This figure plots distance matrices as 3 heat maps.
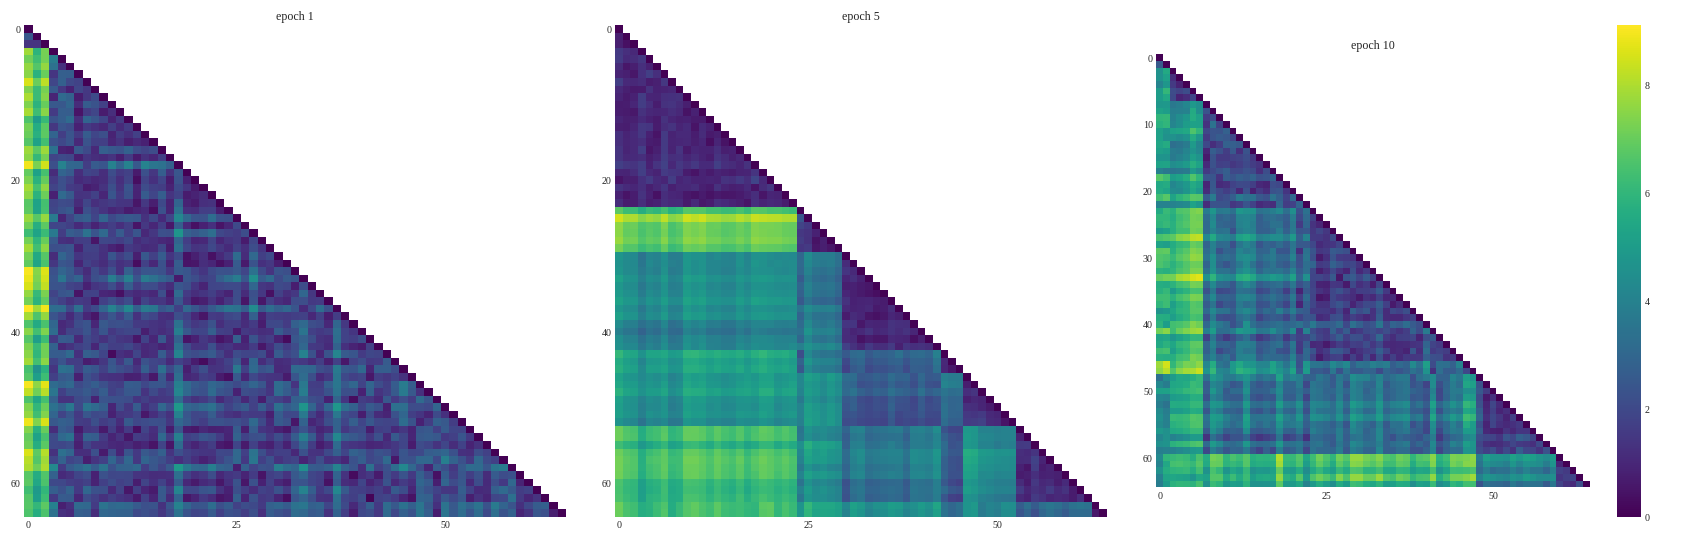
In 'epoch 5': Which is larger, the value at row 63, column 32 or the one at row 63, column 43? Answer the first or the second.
the first
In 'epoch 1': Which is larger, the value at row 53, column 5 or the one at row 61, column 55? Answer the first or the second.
the first
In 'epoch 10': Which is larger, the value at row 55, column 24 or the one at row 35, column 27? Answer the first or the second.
the first
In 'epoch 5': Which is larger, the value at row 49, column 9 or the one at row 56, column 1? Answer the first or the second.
the second
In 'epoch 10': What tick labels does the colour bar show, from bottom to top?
0, 2, 4, 6, 8
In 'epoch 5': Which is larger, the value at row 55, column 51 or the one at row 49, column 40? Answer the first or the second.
the first
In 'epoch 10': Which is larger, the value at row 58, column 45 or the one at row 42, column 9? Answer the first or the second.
the first
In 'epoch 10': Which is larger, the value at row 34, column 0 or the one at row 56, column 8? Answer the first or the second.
the first
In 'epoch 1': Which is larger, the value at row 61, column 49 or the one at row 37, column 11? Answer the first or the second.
the second
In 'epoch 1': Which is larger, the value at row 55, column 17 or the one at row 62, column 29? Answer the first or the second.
the second
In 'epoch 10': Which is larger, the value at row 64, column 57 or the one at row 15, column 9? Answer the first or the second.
the first
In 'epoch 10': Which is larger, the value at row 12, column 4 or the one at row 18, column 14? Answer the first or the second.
the first
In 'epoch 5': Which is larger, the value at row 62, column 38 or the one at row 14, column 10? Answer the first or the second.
the first
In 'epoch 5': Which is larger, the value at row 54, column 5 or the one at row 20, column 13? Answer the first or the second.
the first
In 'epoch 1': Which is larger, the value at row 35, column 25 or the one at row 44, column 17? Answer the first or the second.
the first
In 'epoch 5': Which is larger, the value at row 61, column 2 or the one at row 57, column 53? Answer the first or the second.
the first
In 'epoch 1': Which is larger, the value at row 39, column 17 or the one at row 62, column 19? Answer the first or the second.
the first
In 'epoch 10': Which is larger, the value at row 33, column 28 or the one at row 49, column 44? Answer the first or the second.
the second
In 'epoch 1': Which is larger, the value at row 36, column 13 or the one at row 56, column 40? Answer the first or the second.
the second
